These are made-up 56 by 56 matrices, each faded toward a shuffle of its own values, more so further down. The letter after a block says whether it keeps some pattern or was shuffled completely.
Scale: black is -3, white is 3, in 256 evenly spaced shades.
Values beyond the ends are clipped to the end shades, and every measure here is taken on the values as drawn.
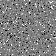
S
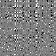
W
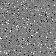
S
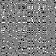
W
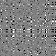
W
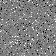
S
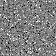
S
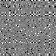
W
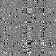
W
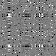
W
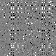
W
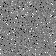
S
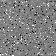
S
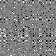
W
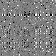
W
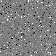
S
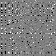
W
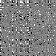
W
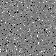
S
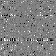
W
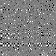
W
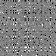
W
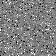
S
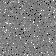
S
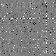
W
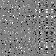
W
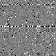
W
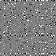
W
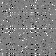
W
